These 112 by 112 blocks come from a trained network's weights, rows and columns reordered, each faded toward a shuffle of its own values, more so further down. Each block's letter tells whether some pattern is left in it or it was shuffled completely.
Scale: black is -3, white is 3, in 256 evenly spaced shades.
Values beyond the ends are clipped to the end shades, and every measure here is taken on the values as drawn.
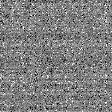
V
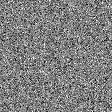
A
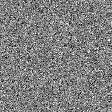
V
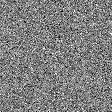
A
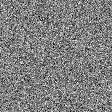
A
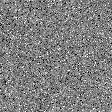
A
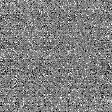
V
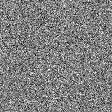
A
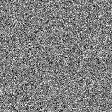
V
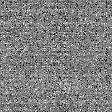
V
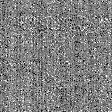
V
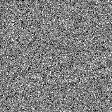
V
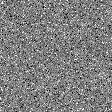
A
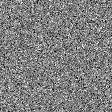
A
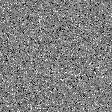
A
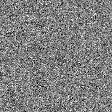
V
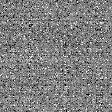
V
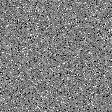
A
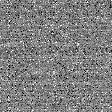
V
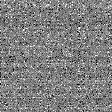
V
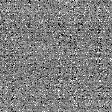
V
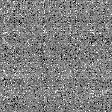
V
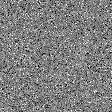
A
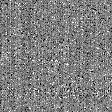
V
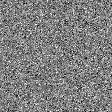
V
